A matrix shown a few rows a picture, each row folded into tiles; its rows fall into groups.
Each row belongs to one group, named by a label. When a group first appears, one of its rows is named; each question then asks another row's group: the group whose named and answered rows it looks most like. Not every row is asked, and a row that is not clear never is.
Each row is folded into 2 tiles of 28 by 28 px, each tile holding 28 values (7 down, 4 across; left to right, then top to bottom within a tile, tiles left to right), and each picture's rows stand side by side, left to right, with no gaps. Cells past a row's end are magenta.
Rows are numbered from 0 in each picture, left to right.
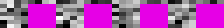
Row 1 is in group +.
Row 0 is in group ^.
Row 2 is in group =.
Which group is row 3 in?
+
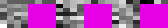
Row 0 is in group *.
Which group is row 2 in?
^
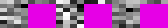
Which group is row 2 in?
=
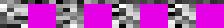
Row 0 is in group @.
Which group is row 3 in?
*
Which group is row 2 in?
*
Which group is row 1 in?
+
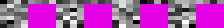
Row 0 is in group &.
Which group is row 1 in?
*
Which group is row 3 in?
=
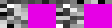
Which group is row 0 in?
*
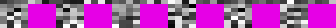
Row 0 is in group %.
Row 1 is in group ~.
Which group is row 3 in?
^
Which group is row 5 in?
@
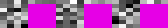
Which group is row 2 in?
~
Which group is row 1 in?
&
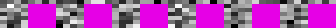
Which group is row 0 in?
&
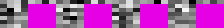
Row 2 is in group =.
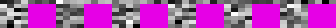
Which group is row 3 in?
+
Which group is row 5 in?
*
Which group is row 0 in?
+
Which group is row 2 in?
=
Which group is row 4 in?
@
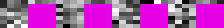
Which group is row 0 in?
~
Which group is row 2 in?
^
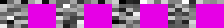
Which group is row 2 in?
~
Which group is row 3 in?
&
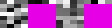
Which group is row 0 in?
@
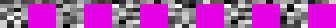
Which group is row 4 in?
+
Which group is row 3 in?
~
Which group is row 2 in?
+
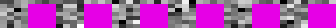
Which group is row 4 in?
=
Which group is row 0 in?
%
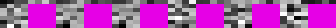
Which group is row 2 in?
+
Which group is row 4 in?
=
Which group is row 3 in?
^
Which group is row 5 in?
@
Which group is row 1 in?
+
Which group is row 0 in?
~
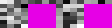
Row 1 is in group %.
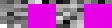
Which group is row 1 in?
+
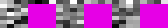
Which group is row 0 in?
@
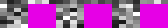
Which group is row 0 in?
~
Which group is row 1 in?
*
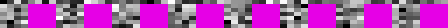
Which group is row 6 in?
=
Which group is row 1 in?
~
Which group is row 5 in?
^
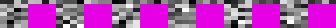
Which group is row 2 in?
+
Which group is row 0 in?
%
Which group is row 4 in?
+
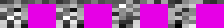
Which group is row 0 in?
*
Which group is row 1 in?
*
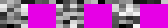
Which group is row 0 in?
@
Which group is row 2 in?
@
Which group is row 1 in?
+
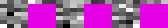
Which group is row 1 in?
=
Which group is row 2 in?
&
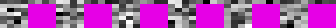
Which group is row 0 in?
@
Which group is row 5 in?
+
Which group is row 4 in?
%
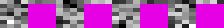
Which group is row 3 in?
~
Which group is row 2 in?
+
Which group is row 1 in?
~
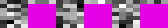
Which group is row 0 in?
~
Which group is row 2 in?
&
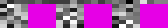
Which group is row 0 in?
*
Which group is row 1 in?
*
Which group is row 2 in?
~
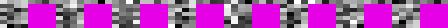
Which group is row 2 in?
&
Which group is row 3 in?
%
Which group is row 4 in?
@
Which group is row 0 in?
=
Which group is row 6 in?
=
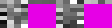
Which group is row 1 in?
&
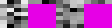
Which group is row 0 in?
%
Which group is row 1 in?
=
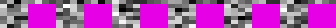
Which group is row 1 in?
*
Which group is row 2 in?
@
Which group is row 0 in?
@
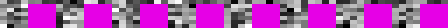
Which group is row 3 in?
^
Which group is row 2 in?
^
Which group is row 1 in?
~
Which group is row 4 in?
%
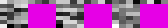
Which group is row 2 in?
*
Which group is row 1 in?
^
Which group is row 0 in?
=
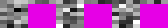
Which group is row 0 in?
=
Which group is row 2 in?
&
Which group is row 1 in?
%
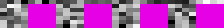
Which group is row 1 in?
+
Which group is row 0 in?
*
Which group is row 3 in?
~
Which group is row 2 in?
%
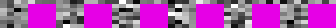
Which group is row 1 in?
~
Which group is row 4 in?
&
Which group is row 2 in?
@
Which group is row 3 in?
~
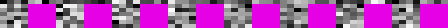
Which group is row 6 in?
~
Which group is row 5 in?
=
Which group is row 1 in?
*
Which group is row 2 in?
^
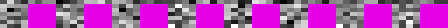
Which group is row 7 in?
+
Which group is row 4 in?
~
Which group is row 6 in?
%
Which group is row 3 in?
&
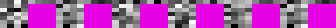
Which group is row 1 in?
%
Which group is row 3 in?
&
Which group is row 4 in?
=
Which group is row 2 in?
*
